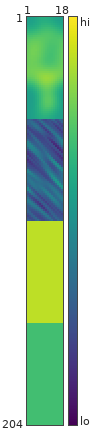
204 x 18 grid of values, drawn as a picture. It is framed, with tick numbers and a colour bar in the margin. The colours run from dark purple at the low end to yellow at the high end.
It is made of 4 by 1 panels. Panel 1,1: high, smooth. Panel 2,1: low, slanting down to the right. Panel 3,1: very high, flat. Panel 4,1: high, flat.
